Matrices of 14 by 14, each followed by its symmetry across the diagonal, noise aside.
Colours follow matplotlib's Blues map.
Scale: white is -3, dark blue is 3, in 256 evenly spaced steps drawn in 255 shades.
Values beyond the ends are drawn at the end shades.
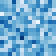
antisymmetric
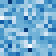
neither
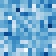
antisymmetric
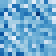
antisymmetric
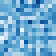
antisymmetric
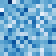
antisymmetric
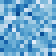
antisymmetric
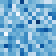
neither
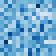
neither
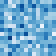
neither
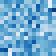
antisymmetric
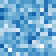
neither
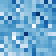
antisymmetric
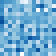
neither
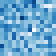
neither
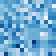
antisymmetric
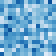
antisymmetric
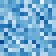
antisymmetric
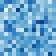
neither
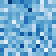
neither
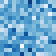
neither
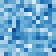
neither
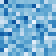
neither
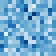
neither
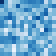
neither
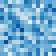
antisymmetric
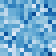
antisymmetric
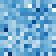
antisymmetric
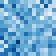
antisymmetric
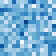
neither
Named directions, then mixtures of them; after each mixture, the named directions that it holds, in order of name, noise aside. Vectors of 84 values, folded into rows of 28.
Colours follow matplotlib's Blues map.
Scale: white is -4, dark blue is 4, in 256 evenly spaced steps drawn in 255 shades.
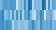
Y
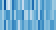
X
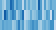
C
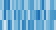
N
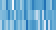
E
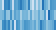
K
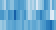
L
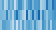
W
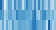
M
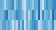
C, W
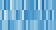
C, N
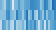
E, W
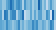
C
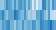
K, L, Y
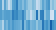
L, X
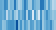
W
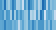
X, Y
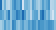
L, M, X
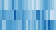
E, L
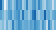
M, Y
